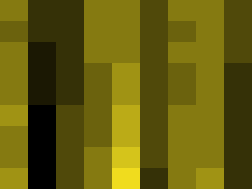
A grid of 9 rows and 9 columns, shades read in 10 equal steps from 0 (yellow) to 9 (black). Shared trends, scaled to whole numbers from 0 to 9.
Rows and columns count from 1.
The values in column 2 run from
7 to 9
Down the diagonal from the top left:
4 7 7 5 3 6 4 4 7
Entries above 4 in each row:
4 6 4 6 6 5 5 4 4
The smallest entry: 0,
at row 9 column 5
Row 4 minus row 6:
1 -1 1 0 1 0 1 0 0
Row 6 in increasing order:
2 3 4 4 5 6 6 7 9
